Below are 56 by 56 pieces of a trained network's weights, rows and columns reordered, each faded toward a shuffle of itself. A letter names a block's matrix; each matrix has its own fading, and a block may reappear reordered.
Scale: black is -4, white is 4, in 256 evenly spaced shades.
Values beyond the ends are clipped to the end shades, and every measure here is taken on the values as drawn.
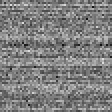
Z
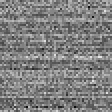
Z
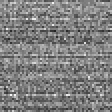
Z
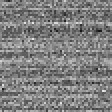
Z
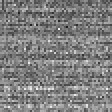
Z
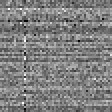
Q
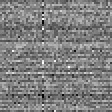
Q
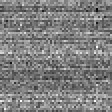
Q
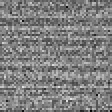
Z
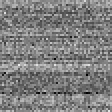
Z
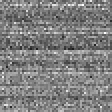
Z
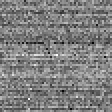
Z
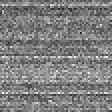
Q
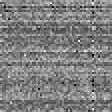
Q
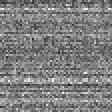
Q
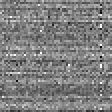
Q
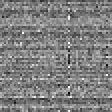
Q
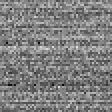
Z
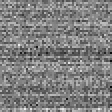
Z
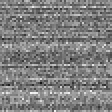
Q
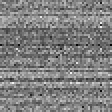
Q
